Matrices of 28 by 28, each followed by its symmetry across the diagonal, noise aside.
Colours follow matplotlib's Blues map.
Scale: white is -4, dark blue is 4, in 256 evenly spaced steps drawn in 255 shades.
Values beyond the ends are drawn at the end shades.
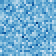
symmetric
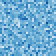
antisymmetric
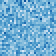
neither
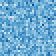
neither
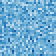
antisymmetric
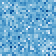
symmetric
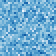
neither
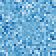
antisymmetric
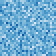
antisymmetric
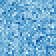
symmetric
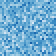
neither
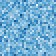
symmetric
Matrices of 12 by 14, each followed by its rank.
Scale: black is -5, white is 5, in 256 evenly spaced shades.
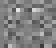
two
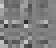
two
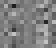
two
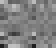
two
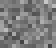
full rank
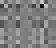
two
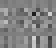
two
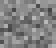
full rank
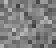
full rank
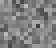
full rank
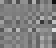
two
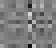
two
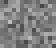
full rank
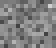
full rank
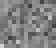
full rank
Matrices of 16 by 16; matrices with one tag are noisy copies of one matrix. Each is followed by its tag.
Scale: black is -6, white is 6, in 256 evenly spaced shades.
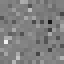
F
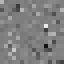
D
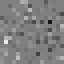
F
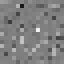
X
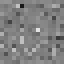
X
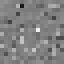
X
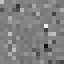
D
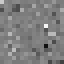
D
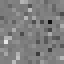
F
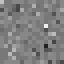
D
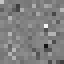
D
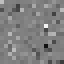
D
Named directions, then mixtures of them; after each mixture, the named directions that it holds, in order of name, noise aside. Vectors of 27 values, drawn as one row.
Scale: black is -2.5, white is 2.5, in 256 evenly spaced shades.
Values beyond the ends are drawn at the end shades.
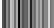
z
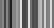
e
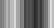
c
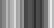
c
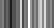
c, e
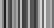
e, z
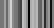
e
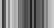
c, z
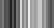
c, e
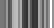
c, e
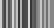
e, z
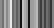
e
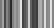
e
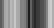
c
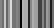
e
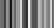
e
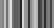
e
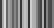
e, z
